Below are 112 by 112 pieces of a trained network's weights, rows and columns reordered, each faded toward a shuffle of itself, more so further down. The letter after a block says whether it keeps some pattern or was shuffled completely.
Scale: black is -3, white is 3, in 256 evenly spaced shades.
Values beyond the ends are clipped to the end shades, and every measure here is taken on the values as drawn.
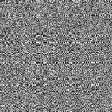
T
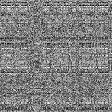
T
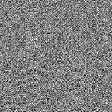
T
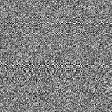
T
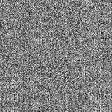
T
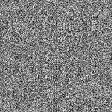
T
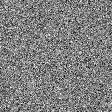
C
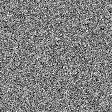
C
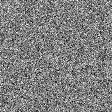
C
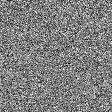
C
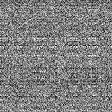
T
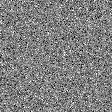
C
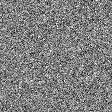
C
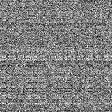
T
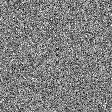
C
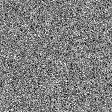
C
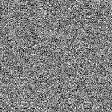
T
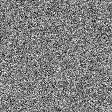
C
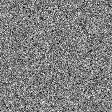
C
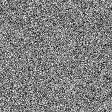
C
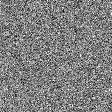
C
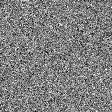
C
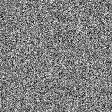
T
